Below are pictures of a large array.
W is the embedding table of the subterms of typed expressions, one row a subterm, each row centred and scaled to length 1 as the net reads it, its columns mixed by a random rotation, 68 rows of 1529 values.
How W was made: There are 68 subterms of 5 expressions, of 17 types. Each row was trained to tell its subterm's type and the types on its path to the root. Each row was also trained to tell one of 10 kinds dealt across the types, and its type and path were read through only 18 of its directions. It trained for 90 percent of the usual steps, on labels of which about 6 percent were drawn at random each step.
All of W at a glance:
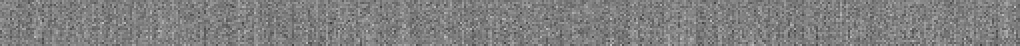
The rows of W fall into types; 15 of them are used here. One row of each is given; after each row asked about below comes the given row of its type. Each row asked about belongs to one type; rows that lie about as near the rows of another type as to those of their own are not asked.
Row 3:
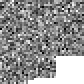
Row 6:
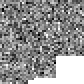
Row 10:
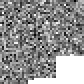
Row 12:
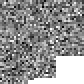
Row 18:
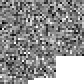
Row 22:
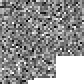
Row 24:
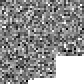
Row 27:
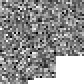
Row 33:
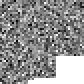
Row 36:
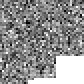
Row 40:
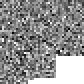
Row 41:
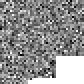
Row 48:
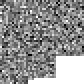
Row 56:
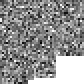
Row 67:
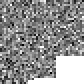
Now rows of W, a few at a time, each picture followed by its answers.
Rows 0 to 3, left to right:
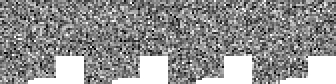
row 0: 27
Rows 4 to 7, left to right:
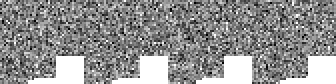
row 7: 56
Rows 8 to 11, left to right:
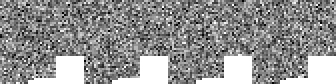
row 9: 48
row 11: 56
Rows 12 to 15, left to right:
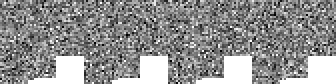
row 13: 36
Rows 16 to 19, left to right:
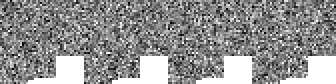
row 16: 48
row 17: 10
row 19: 3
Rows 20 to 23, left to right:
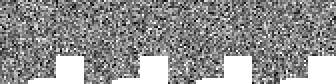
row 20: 27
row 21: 12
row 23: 10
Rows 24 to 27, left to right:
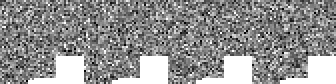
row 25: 18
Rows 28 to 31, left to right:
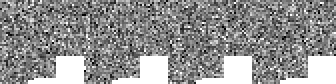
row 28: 18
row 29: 18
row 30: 6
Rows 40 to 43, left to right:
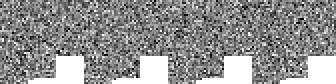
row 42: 3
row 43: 24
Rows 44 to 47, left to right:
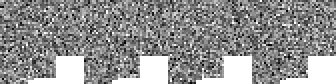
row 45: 56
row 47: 24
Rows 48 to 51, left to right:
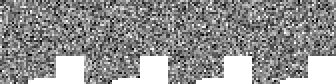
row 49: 22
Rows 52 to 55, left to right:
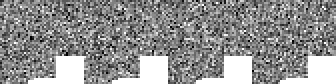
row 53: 27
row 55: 27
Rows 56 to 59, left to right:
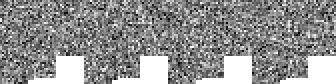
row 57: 10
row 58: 67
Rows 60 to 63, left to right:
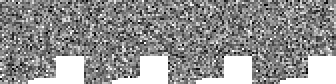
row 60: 18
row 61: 12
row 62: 6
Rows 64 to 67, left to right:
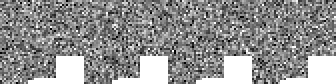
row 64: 41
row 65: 10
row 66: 12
